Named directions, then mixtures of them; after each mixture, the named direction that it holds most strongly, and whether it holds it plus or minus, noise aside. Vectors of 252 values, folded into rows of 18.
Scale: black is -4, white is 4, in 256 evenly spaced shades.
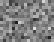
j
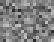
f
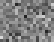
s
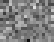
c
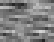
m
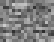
f, plus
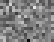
c, plus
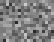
f, plus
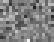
c, minus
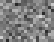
s, plus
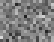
s, plus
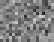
s, plus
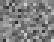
f, plus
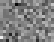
s, plus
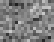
j, plus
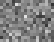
s, minus
